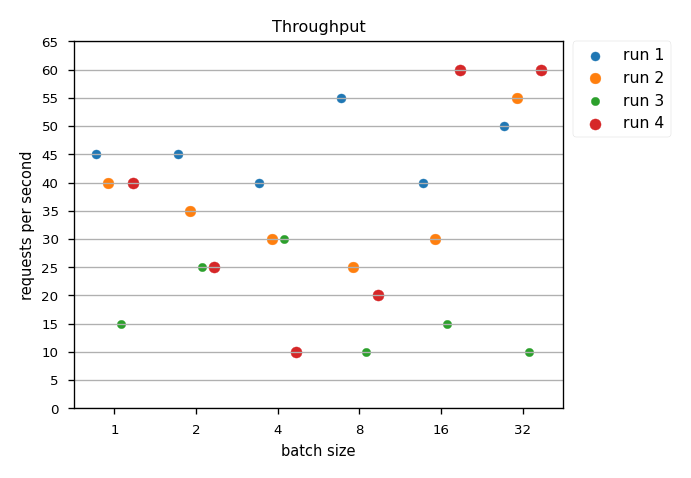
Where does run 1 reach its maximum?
8
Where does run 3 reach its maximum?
4
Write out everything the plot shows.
Title: Throughput
x-axis: batch size, ticks 1 2 4 8 16 32
y-axis: requests per second, ticks 0 5 10 15 20 25 30 35 40 45 50 55 60 65
Legend: run 1, run 2, run 3, run 4
Values:
run 1: 45 45 40 55 40 50
run 2: 40 35 30 25 30 55
run 3: 15 25 30 10 15 10
run 4: 40 25 10 20 60 60
